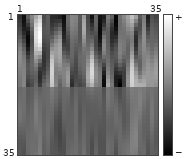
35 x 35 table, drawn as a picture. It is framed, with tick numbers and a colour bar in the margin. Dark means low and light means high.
Streaks run downward. A horizontal seam about 50% of the way down splits the table, and the bottom part is calmer. The halves do not mirror each other. Values change most from cell to cell in the top left. Overall the values sit about 40% of the way up the scale. No overall slope runs across the table.
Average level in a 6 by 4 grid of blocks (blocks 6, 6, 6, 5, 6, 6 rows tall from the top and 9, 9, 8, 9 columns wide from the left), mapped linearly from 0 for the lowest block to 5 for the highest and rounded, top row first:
2203 | 3323 | 3325 | 3223 | 3223 | 2223
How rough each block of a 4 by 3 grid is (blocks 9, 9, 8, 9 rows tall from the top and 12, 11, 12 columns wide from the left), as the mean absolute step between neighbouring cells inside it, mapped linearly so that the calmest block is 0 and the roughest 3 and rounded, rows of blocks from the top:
322
222
000
000
